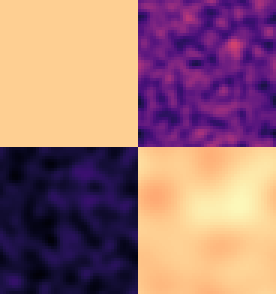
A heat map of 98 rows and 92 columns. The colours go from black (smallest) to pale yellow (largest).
It is made of 2 by 2 panels. Panel 1,1: very high, flat. Panel 1,2: low, blotchy. Panel 2,1: very low, blotchy, faint in contrast. Panel 2,2: very high, smooth, faint in contrast.
